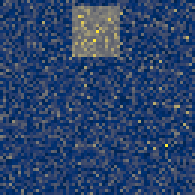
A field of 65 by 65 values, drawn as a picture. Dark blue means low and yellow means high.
In the top middle lies a patch that is higher than the rest. The ninth with the highest average is the top middle. No regular stripes run through it. Overall the values sit about 20% of the way up the scale. The values are skewed, with a long tail toward high values.
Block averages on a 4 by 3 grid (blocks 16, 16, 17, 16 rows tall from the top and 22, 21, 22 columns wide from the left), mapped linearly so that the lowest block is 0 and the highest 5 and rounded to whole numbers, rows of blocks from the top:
050 / 010 / 000 / 000
